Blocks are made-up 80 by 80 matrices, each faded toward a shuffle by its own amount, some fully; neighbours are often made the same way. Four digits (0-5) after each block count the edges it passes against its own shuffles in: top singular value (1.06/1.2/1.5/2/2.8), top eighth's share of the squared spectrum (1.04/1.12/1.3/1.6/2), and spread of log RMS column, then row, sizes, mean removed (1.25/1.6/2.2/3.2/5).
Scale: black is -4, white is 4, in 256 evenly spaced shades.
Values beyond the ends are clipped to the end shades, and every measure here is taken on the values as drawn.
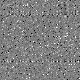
3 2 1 1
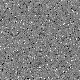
2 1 0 0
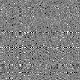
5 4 2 3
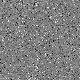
1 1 0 0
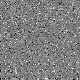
3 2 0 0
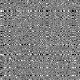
5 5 2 3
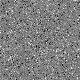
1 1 0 0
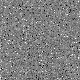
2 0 0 0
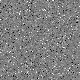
1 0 0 0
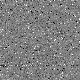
3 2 0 1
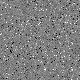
0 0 0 0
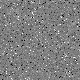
1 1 0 0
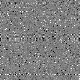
4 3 1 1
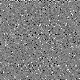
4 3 0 1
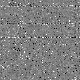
4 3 0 2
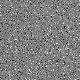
1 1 0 0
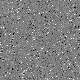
0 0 0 0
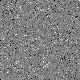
2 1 0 0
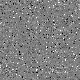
2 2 1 0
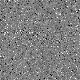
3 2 0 1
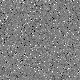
1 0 0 0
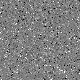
1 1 0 0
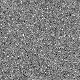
0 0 0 0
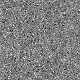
2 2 0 0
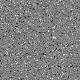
2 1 0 0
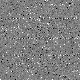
3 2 0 1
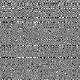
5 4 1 3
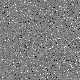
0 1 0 1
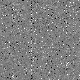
2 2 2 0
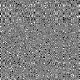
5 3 2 2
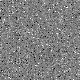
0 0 0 0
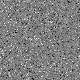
1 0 0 0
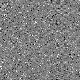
3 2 0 0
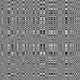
5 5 4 4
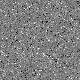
0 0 0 0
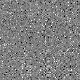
4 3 1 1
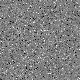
1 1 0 0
